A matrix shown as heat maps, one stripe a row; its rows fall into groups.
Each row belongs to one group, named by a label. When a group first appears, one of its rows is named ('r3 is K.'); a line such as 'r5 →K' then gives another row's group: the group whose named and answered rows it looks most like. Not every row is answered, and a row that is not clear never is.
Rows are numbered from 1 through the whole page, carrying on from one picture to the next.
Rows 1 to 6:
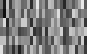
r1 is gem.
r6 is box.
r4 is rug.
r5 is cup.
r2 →gem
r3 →cup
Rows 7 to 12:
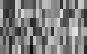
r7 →gem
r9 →gem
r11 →gem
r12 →gem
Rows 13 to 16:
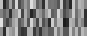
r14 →gem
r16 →rug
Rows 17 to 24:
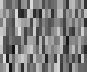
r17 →box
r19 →cup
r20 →cup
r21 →box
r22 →box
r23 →cup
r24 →gem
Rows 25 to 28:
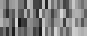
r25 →rug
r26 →box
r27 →rug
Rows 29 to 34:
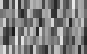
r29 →box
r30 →rug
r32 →box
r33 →box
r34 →cup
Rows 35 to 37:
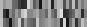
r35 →rug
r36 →box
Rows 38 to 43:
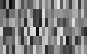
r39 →rug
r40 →rug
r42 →gem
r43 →cup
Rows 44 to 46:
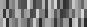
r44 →rug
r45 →gem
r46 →cup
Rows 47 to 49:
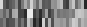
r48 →rug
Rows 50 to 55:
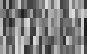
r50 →gem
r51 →rug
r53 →gem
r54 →cup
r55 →cup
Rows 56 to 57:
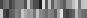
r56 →rug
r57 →box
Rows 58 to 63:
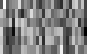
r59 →box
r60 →cup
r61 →box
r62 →box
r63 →box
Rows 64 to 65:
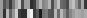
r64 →gem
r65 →rug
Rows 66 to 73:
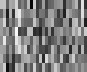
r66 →cup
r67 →cup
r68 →cup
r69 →rug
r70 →cup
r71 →cup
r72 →box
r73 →cup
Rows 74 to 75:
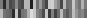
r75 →box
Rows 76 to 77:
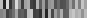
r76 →gem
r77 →rug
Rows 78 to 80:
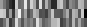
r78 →box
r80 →gem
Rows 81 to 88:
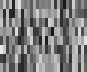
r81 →cup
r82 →gem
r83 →gem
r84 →rug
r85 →rug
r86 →cup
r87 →gem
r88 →gem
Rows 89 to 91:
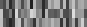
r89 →gem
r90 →box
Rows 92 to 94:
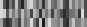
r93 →cup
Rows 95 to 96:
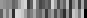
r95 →cup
